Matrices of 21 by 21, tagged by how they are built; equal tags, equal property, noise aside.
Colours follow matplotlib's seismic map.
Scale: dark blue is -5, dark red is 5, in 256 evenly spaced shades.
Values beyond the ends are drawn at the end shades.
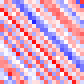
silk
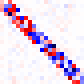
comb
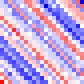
silk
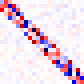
comb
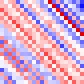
silk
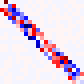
comb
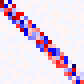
comb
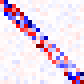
comb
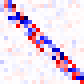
comb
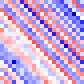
silk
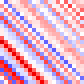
silk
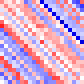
silk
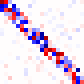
comb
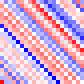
silk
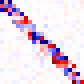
comb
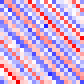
silk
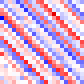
silk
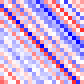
silk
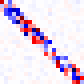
comb
